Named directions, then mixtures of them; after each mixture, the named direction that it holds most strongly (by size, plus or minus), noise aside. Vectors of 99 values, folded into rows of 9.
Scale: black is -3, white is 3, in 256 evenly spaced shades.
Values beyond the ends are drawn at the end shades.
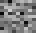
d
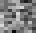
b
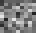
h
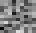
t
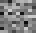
d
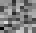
t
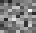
h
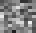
b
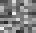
t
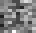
b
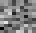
t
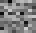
d
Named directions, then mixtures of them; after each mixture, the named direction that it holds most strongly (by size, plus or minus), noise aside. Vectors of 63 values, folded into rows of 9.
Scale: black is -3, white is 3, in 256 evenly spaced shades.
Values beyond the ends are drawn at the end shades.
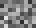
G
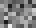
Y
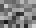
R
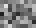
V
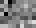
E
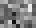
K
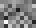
R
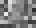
E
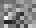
R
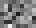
Y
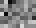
E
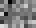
E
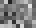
K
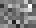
K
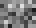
Y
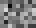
Y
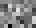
V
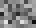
V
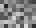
R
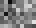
E
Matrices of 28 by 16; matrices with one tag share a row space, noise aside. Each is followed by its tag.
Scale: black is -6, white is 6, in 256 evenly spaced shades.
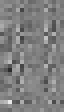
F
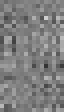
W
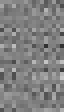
W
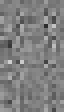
F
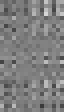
W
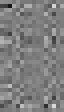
F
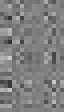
F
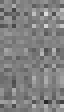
W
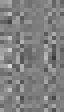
F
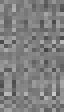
W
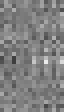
W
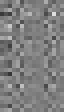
F
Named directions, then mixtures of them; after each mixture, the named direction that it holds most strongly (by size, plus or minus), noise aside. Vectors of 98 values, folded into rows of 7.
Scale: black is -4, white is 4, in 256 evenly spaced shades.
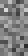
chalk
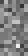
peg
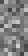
peg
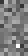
peg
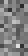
peg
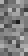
peg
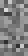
chalk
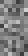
chalk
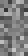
chalk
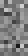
peg
